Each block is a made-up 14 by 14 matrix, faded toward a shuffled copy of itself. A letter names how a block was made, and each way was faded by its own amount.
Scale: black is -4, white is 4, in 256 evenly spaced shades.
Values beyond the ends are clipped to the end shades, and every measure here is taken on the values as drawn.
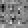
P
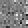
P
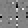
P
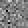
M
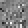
P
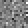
M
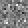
M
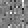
P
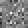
P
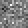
M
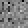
P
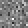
M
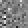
P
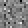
P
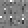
P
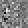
M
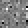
M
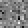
P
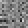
P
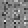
P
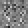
M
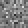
P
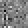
P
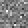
M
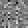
P
